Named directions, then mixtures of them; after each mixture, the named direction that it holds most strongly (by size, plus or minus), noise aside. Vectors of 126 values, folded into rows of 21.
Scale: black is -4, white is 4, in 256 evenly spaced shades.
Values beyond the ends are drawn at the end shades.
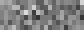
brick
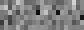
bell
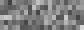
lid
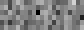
bell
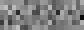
bell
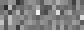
bell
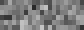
lid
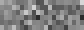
brick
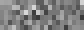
brick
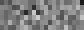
brick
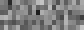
lid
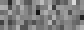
bell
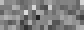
brick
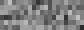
lid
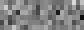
bell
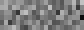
brick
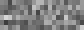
lid
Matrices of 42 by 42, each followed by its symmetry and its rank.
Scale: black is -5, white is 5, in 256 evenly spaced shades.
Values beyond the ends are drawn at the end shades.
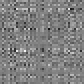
neither, rank three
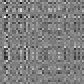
neither, rank three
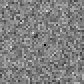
symmetric, full rank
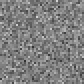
neither, full rank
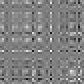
symmetric, rank two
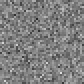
neither, full rank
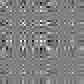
symmetric, rank two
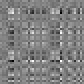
symmetric, rank two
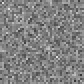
symmetric, full rank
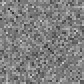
symmetric, full rank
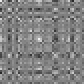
symmetric, rank three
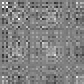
symmetric, rank three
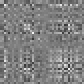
symmetric, rank three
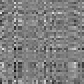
neither, rank three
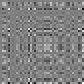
symmetric, rank two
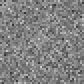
symmetric, full rank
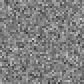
neither, full rank
